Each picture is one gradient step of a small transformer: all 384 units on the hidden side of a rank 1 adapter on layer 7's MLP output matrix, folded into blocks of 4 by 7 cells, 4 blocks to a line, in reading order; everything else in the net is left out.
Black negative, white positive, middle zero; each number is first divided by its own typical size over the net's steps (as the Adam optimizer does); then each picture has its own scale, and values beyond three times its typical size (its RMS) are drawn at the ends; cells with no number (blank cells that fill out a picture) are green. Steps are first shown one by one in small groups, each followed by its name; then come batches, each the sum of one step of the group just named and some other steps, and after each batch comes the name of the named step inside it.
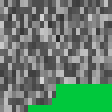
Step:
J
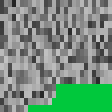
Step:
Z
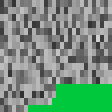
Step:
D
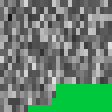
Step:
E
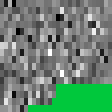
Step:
J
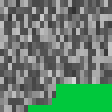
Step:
J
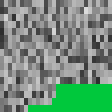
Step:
Z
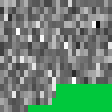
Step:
Z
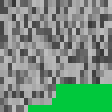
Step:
D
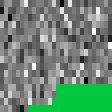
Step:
E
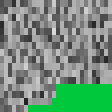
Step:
Z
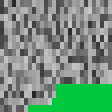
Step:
Z
